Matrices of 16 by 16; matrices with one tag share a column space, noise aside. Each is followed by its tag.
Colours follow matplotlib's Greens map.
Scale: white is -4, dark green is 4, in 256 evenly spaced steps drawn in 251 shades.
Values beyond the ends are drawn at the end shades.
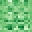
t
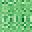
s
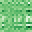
s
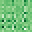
t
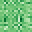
s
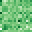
t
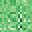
t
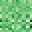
t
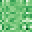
t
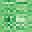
s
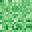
t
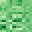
t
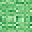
s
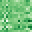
t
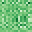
s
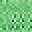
t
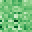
t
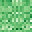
t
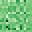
t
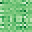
s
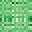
s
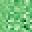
t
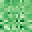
t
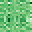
s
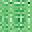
s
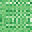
s
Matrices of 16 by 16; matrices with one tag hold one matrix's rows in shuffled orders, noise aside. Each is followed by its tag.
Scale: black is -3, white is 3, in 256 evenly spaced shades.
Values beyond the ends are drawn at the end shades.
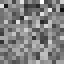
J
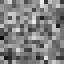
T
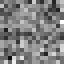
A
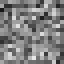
T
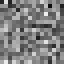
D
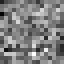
T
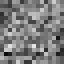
T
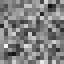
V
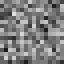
A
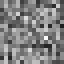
D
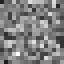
T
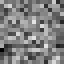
T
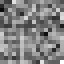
A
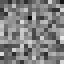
A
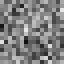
J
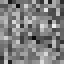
D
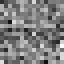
A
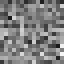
A
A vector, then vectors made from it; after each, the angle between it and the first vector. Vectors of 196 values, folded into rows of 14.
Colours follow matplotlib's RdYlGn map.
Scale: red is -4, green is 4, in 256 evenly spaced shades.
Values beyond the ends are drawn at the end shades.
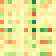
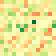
partly aligned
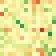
partly opposed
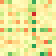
nearly parallel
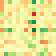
nearly parallel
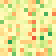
partly opposed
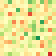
partly aligned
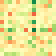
nearly parallel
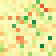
orthogonal
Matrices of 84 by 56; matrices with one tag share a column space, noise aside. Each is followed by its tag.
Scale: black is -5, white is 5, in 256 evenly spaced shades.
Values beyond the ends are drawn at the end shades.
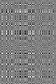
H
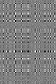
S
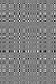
S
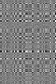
S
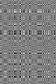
H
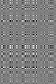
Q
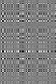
S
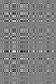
S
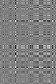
Q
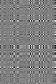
Q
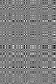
Q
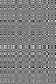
Q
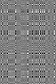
H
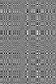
H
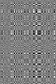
H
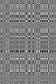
S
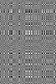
H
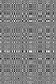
S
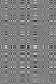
Q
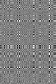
Q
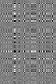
S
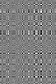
H
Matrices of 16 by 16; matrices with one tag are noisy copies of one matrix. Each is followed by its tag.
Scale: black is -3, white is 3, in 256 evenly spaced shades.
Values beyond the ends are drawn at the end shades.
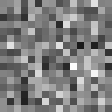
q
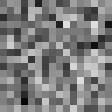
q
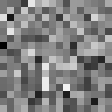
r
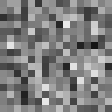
q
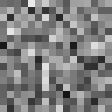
r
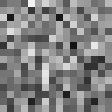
r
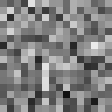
r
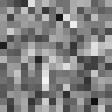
r
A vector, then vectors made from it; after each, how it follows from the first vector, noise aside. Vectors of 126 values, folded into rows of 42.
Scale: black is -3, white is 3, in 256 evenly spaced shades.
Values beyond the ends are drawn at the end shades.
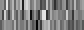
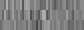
shrunk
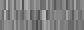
shrunk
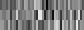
reversed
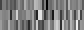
reversed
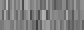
shrunk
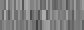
shrunk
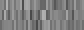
shrunk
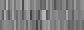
shrunk
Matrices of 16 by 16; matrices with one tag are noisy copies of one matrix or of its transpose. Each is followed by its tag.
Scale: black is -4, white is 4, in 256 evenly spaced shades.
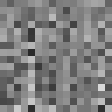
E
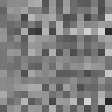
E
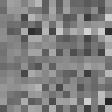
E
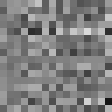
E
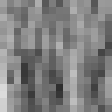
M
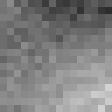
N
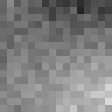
N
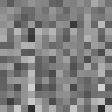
E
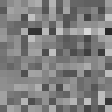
E
